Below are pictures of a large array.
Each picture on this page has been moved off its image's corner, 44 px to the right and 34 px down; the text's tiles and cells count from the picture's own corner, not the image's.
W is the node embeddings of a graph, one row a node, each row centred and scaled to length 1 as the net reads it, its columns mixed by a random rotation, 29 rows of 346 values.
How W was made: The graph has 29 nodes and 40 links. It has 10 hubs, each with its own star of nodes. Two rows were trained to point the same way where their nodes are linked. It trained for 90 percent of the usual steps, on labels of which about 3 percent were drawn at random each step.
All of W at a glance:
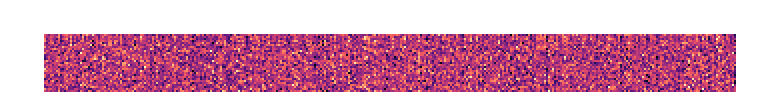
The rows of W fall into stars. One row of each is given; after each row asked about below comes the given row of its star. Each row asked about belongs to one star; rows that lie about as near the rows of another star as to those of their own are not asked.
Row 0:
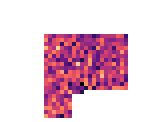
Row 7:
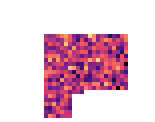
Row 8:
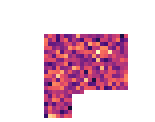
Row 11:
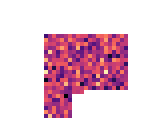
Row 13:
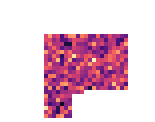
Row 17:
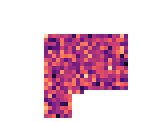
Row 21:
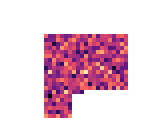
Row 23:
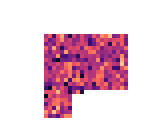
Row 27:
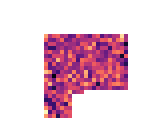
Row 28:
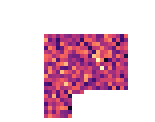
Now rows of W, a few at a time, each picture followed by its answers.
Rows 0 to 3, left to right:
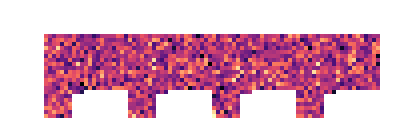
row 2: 27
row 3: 28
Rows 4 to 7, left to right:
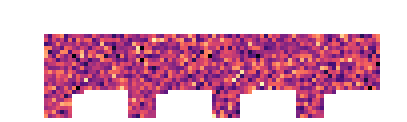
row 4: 23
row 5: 28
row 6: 27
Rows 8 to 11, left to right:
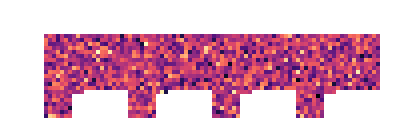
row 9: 17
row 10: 21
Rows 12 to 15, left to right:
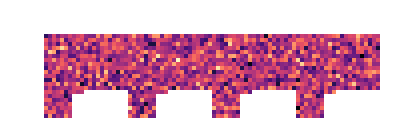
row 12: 11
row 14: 17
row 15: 11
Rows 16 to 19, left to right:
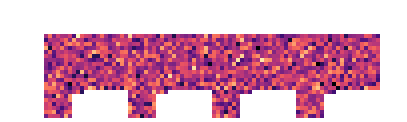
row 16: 8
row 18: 13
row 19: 0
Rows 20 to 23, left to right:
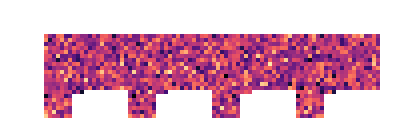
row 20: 23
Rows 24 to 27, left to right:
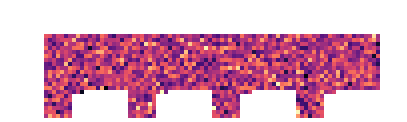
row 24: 8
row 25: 17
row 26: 27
